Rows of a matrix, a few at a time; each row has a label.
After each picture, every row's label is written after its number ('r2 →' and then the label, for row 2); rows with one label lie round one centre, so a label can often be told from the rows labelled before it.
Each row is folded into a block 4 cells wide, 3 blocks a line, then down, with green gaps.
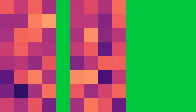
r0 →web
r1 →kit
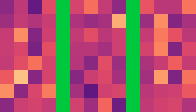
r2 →kit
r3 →web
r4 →kit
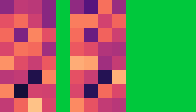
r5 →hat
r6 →hat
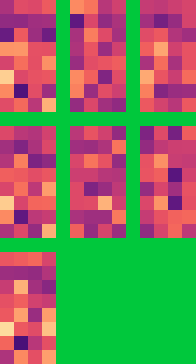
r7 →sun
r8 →kit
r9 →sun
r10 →sun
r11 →web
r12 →kit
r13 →sun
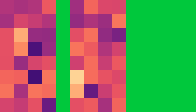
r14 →kit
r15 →sun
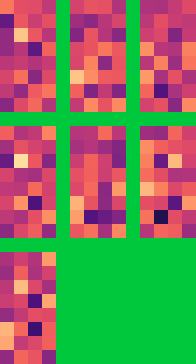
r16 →kit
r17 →sun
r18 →sun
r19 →kit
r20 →sun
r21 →hat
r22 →kit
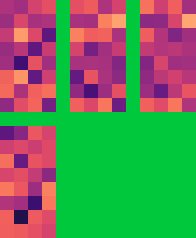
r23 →kit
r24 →web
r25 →web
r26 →hat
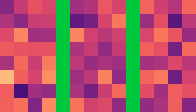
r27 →sun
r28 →web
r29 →kit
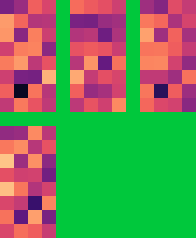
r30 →hat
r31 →sun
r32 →hat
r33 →hat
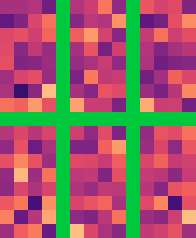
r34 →web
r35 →web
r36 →web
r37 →kit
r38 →web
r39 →kit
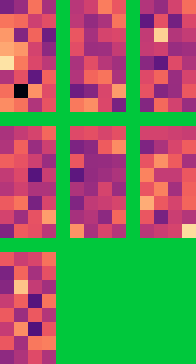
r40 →hat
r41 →web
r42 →kit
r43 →kit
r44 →web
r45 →sun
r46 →kit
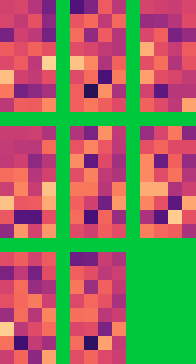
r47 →sun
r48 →hat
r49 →sun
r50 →sun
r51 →hat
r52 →hat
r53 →sun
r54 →hat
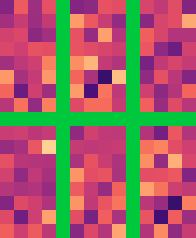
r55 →sun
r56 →hat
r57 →web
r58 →web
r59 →sun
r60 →hat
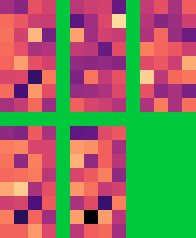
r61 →hat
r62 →web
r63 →sun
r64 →hat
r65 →hat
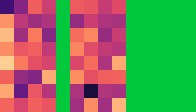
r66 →hat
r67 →sun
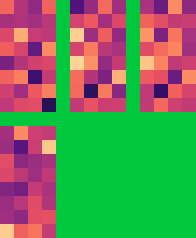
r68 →kit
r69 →hat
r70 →hat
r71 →web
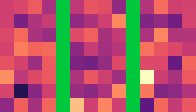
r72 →sun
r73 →web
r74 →sun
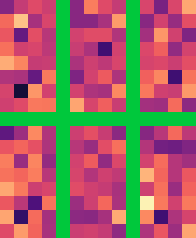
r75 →hat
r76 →web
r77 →kit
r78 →hat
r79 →web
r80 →sun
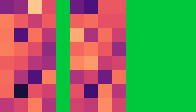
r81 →hat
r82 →hat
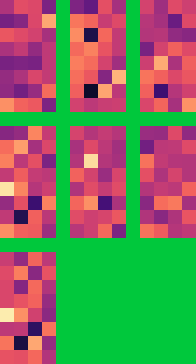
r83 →web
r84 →hat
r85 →sun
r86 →hat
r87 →kit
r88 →web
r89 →hat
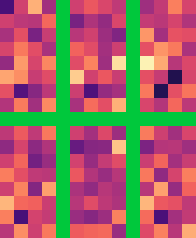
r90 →sun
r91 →sun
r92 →hat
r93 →sun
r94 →web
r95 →sun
